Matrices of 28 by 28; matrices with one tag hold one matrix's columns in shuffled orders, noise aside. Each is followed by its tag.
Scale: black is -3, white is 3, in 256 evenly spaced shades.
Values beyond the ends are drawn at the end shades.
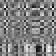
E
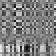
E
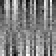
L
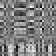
E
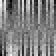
L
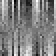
L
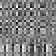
E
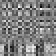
E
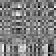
E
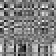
E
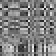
E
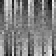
L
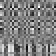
E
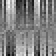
L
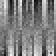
L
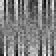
L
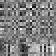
E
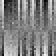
L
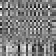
E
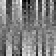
L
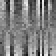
L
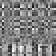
E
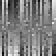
L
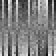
L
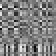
E
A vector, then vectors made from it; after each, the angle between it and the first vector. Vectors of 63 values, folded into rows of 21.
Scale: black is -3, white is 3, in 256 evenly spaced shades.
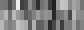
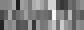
nearly opposite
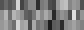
nearly parallel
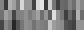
partly opposed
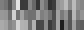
nearly parallel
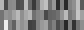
orthogonal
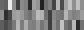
orthogonal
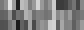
nearly opposite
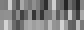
partly opposed
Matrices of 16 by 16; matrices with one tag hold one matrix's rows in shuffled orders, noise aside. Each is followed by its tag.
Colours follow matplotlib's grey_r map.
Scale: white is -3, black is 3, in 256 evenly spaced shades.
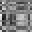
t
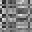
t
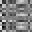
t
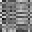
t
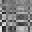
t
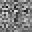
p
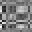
t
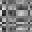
t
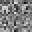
p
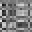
t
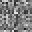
p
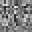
p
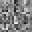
p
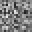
p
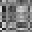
t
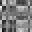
t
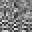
p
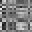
t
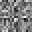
p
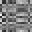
t
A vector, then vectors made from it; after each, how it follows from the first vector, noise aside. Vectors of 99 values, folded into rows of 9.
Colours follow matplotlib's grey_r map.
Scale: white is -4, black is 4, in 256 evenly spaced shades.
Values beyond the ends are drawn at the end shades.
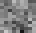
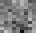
copied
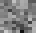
copied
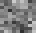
copied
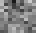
reversed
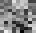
scaled up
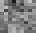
reversed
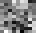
scaled up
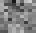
reversed
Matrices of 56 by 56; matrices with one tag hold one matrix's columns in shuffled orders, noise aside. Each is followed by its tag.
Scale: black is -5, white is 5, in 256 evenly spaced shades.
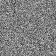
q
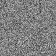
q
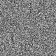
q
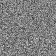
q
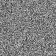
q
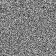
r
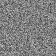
q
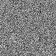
q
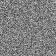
r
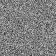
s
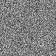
q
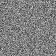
r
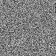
q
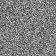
r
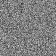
q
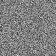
s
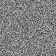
s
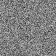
s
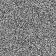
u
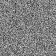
q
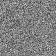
u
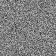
s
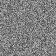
q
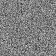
q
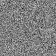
u
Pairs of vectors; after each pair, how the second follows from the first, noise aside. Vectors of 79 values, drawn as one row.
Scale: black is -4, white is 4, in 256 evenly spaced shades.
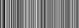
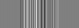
partly zeroed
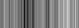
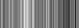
negated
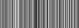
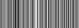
negated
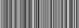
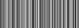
negated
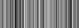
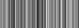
wrapped around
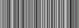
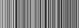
shuffled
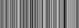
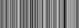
copied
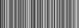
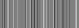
partly zeroed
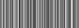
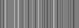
partly zeroed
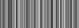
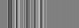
partly zeroed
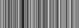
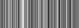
negated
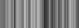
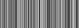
shuffled
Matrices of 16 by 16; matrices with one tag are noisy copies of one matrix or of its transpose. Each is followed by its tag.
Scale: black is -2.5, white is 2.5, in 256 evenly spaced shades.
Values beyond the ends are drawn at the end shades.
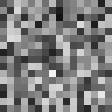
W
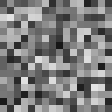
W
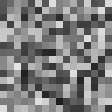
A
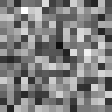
W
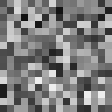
W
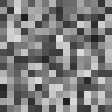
W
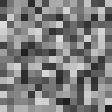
A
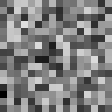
W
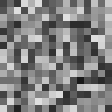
A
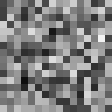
A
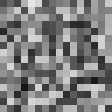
A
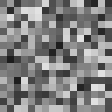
W
